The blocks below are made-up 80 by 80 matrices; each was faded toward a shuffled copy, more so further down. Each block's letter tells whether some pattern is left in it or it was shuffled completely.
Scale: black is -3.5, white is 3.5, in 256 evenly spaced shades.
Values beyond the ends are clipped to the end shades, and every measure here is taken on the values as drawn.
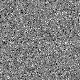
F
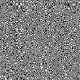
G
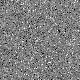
F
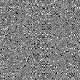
G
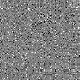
G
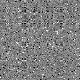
G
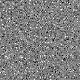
G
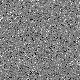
F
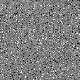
G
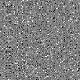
G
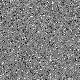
F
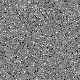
F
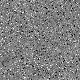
F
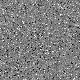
F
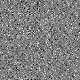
G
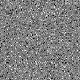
G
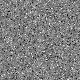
F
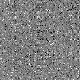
G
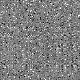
G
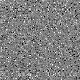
G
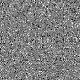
G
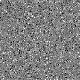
G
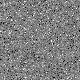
F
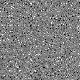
G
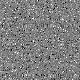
G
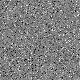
F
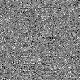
G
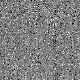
G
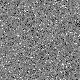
F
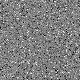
F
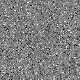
G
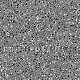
G
